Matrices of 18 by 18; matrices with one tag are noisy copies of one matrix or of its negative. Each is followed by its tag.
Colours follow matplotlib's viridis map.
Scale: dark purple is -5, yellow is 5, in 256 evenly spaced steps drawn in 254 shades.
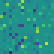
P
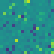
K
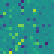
P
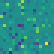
P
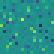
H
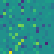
P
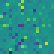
P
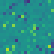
K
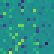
P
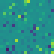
K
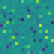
H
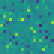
H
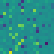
P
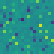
H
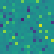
H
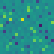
H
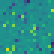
K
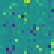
K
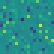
H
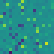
P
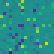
P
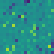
K
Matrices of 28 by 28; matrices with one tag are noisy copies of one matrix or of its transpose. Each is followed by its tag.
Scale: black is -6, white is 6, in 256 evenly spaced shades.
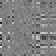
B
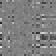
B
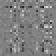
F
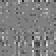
B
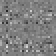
F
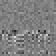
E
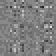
F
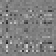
F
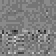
E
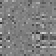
B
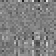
B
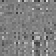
B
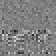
E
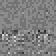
E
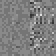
E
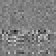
E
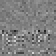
E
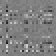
F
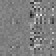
E
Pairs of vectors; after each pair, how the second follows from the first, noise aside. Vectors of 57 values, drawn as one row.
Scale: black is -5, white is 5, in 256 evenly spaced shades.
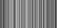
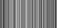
copied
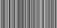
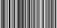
scaled up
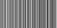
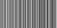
copied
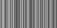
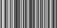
scaled up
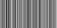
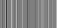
partly zeroed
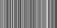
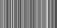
copied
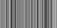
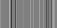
partly zeroed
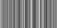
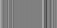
partly zeroed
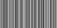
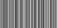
copied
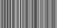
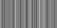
partly zeroed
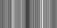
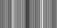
copied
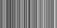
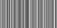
sign-scrambled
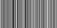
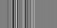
partly zeroed
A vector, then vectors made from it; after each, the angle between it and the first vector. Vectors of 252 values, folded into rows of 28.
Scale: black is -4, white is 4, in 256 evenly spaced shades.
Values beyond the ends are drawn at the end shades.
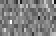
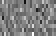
orthogonal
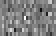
orthogonal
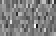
partly aligned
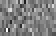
partly opposed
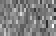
partly aligned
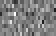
partly aligned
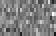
orthogonal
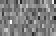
nearly parallel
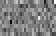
nearly opposite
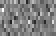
partly opposed
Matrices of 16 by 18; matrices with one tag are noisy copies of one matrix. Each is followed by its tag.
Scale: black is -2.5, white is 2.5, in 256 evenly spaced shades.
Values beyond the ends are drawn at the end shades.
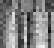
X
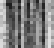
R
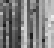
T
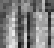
X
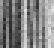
T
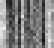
R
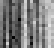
T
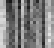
R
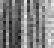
T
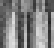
X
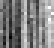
T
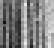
T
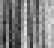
T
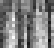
X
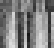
X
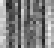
R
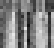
X
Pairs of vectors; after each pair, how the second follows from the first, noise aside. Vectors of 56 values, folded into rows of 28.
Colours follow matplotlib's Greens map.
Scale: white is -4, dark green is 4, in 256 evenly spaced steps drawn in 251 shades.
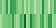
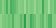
shrunk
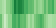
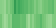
shrunk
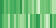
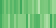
shrunk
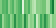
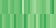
shrunk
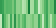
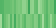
shrunk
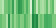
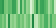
sign-scrambled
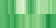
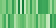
sign-scrambled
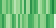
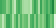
sign-scrambled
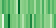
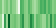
sign-scrambled
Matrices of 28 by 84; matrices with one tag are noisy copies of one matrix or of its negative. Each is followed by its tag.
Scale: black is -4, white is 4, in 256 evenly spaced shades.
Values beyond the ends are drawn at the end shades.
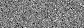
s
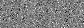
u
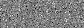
u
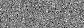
u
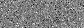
s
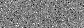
s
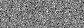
u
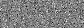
u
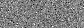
s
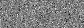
u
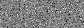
u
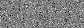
u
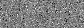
u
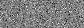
u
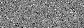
s
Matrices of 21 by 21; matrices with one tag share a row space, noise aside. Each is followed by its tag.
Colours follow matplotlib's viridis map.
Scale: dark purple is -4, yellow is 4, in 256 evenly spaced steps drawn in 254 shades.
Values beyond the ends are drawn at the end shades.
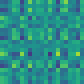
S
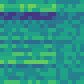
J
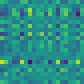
S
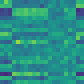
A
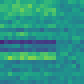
J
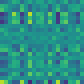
S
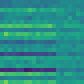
J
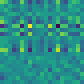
S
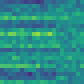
J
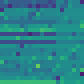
J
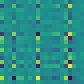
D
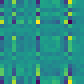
D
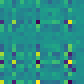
D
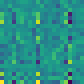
D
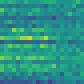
J
